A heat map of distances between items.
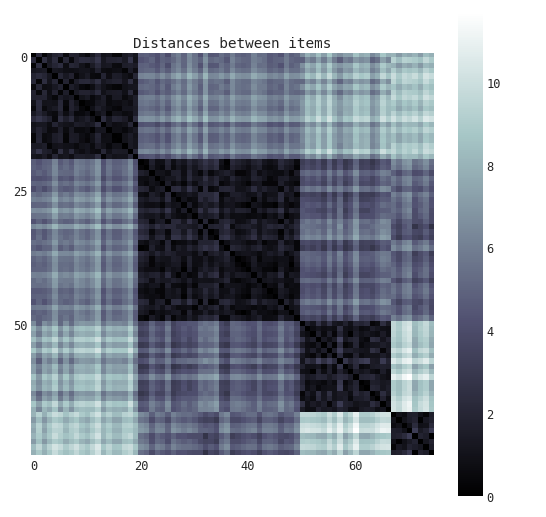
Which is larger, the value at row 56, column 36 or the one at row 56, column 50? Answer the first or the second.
the first
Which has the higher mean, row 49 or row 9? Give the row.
9
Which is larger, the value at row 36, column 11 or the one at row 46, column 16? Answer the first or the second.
the first
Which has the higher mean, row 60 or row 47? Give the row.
60
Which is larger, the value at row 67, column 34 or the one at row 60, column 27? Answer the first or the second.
the second
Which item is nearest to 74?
71
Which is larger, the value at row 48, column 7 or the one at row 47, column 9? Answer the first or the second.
the second
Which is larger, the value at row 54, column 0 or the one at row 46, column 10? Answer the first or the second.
the first
